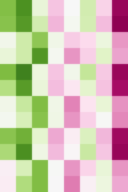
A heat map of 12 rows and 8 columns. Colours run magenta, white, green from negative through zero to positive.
Slope: up to the left. Stripes: upright, repeating 2 times. Average level on the scale: 50%.
